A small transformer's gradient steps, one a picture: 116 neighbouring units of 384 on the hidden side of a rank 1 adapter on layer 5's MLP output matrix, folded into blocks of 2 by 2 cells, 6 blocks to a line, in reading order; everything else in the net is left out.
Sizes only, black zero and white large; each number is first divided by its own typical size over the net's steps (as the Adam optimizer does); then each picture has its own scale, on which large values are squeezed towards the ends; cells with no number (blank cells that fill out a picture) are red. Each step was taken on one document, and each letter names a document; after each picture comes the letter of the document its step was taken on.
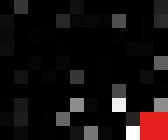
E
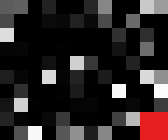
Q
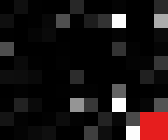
E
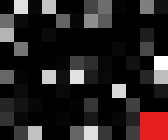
Q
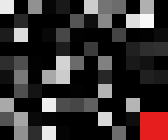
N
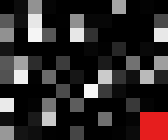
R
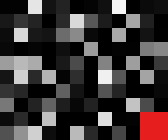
R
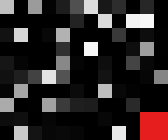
N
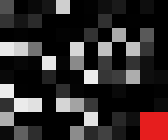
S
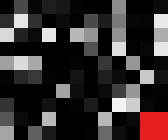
R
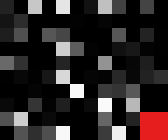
N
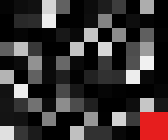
S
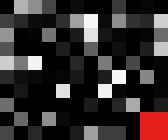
R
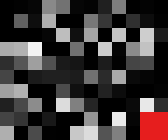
S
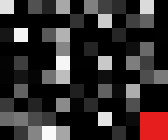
N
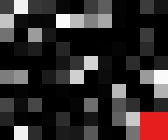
Q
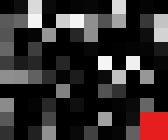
R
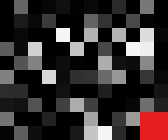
S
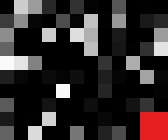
R
